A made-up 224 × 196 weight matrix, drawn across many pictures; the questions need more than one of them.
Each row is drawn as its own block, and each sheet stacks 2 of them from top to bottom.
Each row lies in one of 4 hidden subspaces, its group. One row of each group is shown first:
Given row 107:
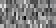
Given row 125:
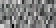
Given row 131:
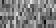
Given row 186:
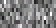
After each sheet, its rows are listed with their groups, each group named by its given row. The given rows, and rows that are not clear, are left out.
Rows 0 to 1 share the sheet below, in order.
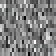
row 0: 107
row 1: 186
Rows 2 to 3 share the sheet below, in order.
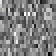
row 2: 186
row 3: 131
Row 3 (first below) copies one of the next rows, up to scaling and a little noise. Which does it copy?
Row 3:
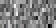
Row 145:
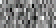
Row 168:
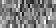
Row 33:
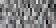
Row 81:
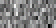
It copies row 81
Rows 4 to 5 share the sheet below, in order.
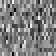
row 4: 125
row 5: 125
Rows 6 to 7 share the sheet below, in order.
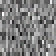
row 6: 186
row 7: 107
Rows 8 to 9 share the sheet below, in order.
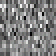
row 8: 107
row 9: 125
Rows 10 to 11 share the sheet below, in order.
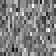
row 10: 131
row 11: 125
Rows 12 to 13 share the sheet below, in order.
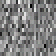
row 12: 125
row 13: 186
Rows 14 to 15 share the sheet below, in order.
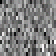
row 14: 131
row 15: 131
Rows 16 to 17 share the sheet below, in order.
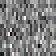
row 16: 107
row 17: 125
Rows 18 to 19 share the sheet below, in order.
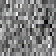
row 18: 131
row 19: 186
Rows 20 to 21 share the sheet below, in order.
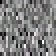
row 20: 131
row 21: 107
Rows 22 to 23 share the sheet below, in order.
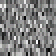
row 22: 107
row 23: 125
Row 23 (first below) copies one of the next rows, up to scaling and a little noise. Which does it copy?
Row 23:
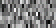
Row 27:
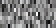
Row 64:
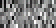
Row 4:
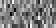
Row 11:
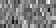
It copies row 27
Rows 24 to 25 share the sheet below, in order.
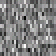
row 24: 107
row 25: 107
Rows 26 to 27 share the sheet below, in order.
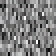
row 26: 107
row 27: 125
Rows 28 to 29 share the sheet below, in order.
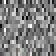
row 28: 186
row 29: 186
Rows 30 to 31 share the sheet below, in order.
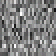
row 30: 131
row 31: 125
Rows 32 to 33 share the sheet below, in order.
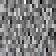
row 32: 186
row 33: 131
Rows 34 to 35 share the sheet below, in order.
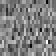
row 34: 125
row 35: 186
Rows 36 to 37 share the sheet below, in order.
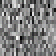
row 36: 131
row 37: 131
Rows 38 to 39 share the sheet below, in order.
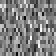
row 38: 107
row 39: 131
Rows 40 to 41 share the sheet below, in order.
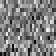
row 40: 186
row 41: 125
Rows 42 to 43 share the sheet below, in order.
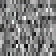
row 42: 107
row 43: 131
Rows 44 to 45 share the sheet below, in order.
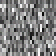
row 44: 107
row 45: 131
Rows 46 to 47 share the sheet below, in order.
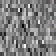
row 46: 125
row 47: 107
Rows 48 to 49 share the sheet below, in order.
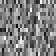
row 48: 131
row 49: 131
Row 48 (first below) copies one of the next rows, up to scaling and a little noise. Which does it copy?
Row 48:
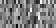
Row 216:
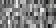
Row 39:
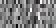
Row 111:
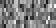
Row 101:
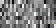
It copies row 39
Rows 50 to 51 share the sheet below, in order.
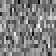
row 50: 131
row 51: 131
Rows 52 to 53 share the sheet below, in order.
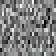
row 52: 131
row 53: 186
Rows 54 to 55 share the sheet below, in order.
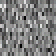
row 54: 107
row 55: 125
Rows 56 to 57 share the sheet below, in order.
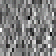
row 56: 125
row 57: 186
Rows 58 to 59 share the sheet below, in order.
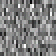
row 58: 131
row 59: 107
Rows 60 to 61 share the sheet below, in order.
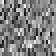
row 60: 186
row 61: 186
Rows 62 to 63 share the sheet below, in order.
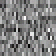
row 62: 107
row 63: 125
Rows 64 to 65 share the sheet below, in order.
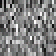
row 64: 125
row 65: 131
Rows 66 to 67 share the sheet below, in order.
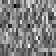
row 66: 131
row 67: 125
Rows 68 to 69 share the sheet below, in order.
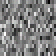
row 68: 125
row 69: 131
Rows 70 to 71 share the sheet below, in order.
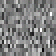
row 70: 186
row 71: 131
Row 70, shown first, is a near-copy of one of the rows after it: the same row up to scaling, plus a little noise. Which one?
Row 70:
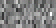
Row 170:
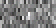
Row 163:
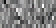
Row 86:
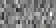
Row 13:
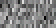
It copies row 86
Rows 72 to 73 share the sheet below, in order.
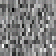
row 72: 107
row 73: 186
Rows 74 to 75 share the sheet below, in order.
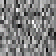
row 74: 186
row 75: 131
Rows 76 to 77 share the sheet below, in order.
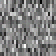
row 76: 186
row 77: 107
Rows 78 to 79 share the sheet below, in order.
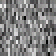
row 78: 107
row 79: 131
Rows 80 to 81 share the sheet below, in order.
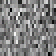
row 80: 186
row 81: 131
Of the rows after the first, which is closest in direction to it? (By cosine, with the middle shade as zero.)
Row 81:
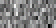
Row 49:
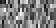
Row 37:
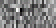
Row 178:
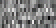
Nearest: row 37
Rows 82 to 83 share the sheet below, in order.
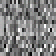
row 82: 125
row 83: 186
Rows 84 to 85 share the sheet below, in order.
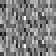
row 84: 107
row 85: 107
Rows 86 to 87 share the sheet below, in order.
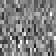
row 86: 186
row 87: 186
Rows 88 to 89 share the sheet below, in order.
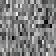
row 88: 131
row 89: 107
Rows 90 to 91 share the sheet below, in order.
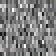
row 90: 107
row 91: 107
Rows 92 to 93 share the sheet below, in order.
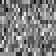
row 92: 125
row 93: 186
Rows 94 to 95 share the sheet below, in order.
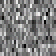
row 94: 186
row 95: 107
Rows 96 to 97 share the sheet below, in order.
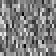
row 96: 131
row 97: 107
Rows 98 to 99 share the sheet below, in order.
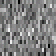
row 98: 131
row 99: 131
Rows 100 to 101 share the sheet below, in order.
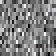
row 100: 186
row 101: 131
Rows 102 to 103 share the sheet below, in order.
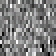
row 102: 131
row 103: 131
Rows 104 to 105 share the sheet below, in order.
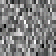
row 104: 125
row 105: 131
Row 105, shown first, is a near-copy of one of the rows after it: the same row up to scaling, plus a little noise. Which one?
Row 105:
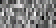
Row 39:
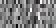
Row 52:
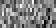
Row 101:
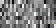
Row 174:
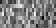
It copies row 174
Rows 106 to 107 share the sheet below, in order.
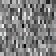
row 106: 125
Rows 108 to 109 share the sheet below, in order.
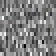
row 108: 186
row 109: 107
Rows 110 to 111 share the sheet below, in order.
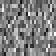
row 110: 125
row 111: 131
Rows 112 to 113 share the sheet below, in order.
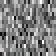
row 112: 125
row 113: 107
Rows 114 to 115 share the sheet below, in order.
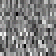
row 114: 131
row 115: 107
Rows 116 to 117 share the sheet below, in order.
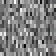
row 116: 131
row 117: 107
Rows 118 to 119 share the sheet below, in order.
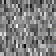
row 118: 125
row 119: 107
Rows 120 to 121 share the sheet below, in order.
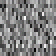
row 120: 107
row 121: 186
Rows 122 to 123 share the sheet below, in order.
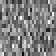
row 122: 125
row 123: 125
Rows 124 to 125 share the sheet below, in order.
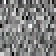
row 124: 186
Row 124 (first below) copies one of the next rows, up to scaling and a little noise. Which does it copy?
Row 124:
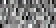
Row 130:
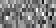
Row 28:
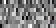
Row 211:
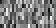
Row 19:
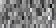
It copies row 28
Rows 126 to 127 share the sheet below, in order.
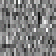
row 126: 131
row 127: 125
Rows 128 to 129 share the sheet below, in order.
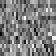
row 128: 107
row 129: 186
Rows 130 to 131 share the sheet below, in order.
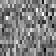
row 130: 186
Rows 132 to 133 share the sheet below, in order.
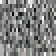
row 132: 131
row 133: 125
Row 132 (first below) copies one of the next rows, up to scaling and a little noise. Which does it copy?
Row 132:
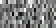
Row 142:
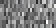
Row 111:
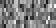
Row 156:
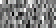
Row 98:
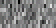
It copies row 156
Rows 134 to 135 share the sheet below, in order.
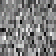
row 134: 131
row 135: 131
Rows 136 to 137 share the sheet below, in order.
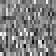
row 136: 125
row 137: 107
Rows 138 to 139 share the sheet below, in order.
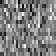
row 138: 131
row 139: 107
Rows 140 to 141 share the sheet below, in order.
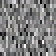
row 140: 131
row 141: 107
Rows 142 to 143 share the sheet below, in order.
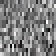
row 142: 131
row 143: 125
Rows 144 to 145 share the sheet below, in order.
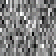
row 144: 131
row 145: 131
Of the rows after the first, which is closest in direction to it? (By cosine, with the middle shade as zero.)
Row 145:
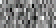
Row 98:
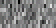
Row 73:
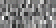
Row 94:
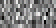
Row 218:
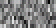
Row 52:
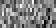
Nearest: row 98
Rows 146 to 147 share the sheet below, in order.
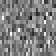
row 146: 186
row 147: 131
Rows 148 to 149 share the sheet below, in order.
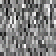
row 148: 186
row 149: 107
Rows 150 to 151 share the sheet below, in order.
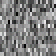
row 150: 131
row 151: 107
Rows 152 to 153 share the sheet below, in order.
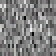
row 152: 107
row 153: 131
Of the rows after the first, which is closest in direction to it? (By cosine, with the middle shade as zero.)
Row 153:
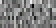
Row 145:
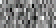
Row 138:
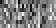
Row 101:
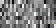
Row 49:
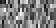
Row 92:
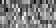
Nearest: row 145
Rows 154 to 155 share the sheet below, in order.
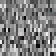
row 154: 107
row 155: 186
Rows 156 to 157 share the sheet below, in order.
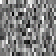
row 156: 131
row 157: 186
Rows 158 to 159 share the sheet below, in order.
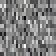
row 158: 107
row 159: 107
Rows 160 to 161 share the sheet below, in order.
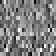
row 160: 186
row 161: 186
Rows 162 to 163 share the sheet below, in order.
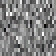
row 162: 125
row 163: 186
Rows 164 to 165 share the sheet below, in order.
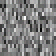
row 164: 107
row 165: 131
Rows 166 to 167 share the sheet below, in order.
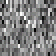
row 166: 131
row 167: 186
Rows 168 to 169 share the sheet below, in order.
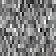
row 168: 131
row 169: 131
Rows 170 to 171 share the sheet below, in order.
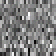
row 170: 186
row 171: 125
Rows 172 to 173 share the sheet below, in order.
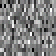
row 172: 125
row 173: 186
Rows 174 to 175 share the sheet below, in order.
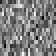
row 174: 131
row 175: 125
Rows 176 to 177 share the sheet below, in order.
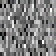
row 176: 125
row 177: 107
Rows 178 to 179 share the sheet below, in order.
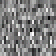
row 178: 107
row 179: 131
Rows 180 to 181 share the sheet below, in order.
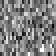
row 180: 186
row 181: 186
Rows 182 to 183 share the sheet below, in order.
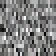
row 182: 107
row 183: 131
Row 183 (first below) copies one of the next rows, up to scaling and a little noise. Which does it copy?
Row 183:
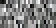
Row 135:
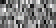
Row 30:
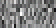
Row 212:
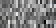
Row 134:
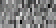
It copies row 135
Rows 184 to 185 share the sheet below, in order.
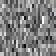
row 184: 131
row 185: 107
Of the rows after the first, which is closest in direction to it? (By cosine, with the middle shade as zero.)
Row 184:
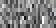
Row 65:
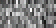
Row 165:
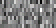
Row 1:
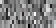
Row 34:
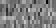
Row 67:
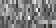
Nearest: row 165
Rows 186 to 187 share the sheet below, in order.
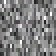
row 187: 125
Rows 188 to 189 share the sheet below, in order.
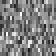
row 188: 125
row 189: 125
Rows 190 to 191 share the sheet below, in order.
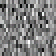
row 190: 107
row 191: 186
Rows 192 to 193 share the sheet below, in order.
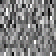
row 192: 186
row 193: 125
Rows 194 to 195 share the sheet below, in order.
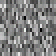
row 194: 107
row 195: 186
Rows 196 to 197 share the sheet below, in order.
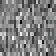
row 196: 131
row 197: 107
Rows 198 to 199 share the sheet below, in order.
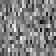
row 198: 186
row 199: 131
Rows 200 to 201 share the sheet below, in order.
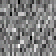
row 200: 131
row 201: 131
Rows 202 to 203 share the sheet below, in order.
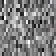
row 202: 186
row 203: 186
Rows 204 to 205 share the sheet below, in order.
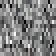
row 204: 125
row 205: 125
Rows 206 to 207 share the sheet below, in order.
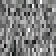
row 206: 186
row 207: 186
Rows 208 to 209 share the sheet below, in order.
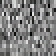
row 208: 131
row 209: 125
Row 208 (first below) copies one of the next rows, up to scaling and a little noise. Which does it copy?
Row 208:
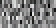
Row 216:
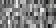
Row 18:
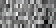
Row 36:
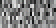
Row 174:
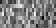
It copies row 36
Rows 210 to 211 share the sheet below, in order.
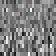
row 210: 131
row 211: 186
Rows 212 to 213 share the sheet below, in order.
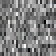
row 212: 131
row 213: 107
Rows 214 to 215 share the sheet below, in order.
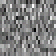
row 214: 131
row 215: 125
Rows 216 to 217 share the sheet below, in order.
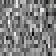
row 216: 131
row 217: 131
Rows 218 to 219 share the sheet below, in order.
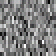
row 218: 125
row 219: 107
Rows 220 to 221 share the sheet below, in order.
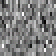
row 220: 131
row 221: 186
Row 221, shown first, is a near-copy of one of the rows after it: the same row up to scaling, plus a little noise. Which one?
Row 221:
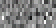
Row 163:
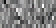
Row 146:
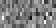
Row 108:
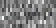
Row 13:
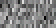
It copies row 146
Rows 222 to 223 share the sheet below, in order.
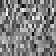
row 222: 186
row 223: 131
